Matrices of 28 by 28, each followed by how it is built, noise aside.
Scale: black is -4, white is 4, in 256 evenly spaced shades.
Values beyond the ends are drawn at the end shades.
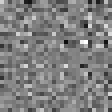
low rank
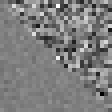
upper triangular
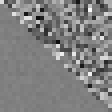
upper triangular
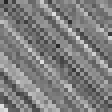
Toeplitz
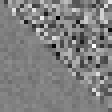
upper triangular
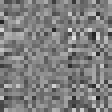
low rank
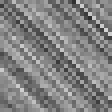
Toeplitz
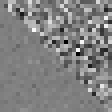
upper triangular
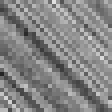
Toeplitz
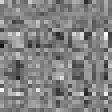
low rank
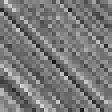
Toeplitz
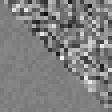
upper triangular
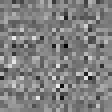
low rank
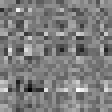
low rank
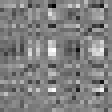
low rank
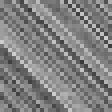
Toeplitz
